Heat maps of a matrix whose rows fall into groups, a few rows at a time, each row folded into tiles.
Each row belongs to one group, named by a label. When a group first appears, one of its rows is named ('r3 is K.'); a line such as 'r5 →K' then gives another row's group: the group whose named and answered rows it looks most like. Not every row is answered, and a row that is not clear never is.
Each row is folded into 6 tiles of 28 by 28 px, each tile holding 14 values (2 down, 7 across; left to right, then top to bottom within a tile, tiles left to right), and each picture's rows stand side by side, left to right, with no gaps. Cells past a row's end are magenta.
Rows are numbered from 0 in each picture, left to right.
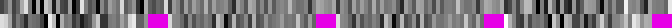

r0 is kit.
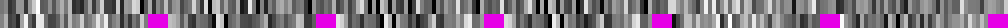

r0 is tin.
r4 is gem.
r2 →kit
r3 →kit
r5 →kit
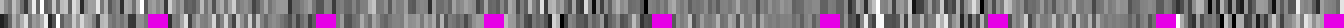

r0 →gem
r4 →gem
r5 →tin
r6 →gem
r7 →kit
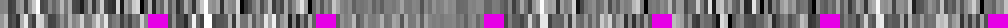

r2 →gem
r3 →tin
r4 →kit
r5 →tin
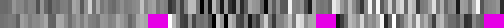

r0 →gem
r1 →kit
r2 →gem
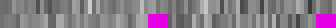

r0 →gem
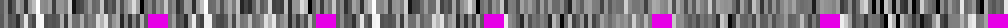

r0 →tin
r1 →tin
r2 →tin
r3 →kit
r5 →kit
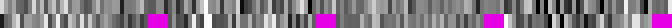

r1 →tin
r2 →tin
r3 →kit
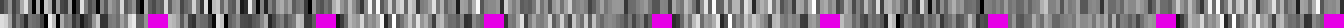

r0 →kit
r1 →kit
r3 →gem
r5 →kit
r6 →tin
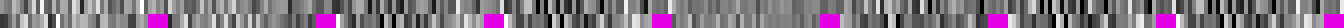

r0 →gem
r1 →gem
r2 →kit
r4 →gem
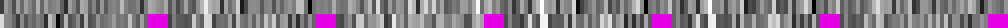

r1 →tin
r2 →gem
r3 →tin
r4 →tin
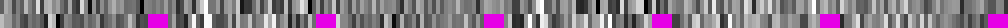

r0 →kit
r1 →tin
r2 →kit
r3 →tin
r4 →gem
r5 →gem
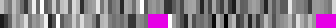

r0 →gem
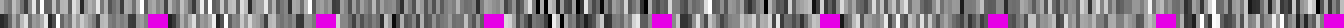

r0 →gem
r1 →gem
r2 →kit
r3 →kit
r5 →gem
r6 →gem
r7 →tin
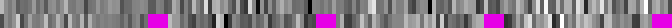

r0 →gem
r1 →kit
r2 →tin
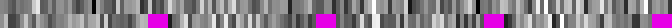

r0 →tin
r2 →tin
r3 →gem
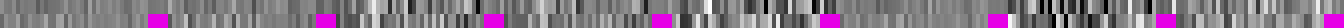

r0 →gem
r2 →tin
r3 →tin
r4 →tin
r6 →kit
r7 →gem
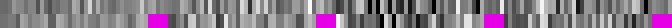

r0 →gem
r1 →gem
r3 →tin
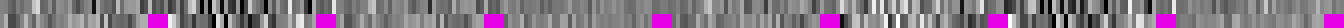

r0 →tin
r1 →kit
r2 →tin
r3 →gem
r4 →tin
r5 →gem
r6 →kit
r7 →gem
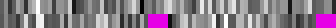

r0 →tin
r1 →gem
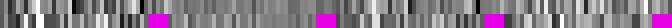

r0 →tin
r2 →tin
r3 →gem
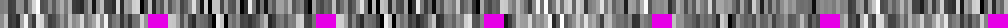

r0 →tin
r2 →kit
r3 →gem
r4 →kit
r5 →tin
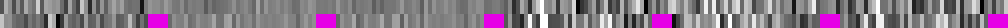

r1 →gem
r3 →tin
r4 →gem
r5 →tin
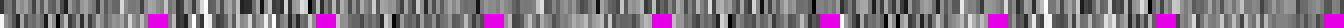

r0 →kit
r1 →tin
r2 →kit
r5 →kit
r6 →tin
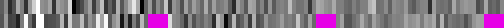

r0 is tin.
